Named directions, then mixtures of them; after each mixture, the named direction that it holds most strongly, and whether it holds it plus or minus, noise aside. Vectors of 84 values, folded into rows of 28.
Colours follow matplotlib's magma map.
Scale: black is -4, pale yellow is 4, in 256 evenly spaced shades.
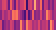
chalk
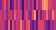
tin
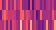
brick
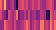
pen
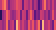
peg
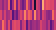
chalk, minus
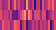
chalk, minus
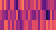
pen, plus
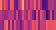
tin, minus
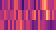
tin, plus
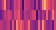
tin, plus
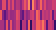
brick, minus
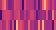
peg, plus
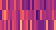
brick, plus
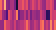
pen, plus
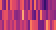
tin, minus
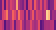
pen, minus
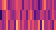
peg, plus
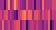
chalk, minus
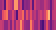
pen, minus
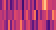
tin, plus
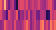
pen, plus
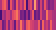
chalk, plus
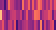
peg, minus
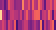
peg, minus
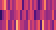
peg, plus
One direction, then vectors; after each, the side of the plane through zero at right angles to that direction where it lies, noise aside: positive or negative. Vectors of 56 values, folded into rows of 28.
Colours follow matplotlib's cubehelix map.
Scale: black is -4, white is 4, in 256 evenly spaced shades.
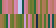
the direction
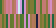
positive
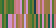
positive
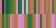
negative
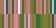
positive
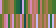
negative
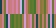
positive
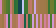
negative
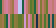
positive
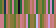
negative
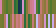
negative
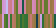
positive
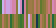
positive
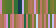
negative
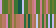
negative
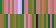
positive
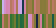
positive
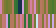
negative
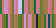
positive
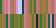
positive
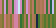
positive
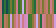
negative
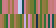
positive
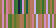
negative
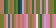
negative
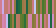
negative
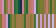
negative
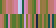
positive
